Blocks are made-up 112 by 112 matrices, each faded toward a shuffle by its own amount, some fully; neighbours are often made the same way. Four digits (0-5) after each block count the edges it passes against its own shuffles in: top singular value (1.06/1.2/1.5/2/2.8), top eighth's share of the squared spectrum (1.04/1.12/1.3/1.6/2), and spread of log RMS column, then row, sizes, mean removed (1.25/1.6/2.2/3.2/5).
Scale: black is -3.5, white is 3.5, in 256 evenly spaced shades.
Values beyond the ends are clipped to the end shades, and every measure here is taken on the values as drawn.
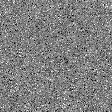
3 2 0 0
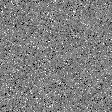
1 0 0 0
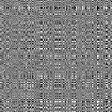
5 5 4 4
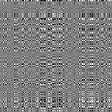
5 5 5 5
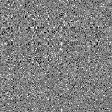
4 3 2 2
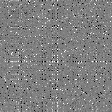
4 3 2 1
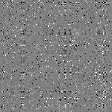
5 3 2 2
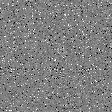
3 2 0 0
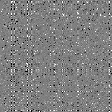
5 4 3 3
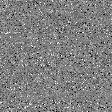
1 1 0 3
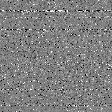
2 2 0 3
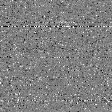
3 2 0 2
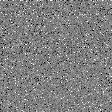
1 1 0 2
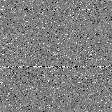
2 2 0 2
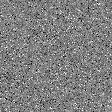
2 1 0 0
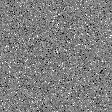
0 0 0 0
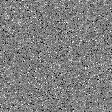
2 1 0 0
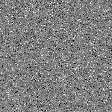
2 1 0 0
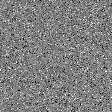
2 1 0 0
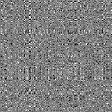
5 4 3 3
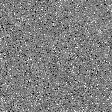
2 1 0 0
